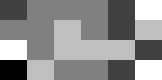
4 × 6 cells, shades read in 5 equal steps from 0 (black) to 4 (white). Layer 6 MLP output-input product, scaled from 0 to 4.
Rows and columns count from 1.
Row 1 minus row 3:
-3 0 -1 -1 -2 3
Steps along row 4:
up down same down up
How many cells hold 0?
1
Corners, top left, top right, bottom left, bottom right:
1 4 0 4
